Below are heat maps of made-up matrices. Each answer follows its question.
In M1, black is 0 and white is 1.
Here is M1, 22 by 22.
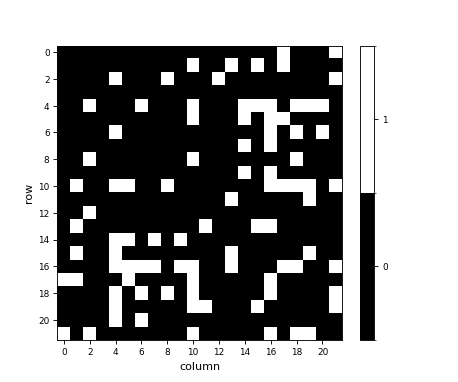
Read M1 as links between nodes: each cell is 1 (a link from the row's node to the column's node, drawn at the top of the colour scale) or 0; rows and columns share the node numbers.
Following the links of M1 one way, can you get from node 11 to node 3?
no
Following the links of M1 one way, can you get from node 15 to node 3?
no
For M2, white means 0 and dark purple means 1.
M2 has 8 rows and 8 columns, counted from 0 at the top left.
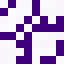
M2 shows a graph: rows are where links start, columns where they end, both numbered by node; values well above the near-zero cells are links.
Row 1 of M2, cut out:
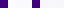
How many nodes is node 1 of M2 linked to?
2
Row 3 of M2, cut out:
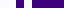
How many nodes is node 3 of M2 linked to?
5
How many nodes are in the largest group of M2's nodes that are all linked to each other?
4
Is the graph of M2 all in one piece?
yes
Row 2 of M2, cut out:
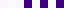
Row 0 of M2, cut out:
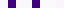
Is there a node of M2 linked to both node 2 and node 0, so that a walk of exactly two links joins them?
no
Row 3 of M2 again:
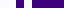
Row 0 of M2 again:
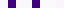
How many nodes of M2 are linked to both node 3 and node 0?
1
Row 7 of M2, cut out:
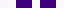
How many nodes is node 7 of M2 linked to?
4
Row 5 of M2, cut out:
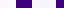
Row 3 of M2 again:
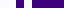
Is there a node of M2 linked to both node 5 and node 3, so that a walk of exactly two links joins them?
yes
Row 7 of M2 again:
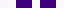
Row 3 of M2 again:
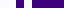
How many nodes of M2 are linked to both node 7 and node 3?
3
